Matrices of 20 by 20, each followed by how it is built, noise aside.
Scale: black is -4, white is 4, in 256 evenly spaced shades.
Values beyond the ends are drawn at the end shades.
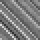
Toeplitz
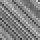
Toeplitz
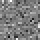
noise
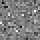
noise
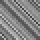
Toeplitz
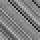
Toeplitz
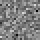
noise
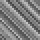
Toeplitz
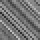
Toeplitz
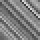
Toeplitz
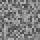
noise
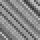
Toeplitz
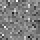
noise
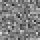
noise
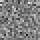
noise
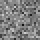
noise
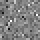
noise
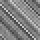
Toeplitz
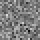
noise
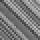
Toeplitz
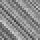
Toeplitz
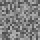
noise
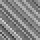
Toeplitz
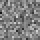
noise
